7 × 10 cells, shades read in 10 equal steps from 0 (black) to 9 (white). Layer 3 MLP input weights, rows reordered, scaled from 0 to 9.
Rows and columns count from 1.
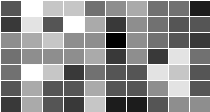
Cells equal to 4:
9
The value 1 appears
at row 1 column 10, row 7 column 6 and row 7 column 7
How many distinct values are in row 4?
5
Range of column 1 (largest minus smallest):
3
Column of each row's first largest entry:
2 4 3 9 2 9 5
